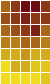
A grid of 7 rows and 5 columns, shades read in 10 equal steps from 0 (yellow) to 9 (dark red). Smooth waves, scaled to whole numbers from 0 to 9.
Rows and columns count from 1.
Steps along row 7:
same same same up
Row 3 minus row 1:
0 -1 -2 -1 -2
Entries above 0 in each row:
5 5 5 5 5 4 1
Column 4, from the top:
9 7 8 5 2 1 0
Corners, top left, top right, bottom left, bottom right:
5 7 0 1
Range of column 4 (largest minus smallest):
9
